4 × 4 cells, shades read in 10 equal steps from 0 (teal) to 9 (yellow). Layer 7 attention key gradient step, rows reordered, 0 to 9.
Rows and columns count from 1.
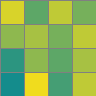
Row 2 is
5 6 4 7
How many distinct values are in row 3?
4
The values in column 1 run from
0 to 8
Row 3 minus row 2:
-4 -1 -1 -1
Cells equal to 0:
1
